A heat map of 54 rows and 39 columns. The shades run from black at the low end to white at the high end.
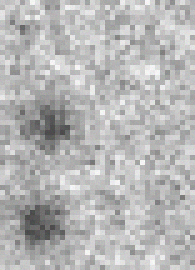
Odd rows or columns: none. Dips: two. Grain: blotchy. Average level on the scale: 70%. Mirror symmetry: none.
